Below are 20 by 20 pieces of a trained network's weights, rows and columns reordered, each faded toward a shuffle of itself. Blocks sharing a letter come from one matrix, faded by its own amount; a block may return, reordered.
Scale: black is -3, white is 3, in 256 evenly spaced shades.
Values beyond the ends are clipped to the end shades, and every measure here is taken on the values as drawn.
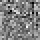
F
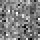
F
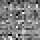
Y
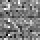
Y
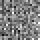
F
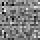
Y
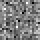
F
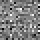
Y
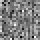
F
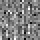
F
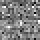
Y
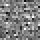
Y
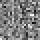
F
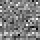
Y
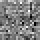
Y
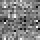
Y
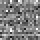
Y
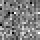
F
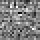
Y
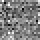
Y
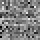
Y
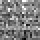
Y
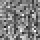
F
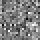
F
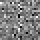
Y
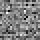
Y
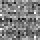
Y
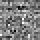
Y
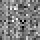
F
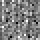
F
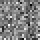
F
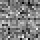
Y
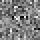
F
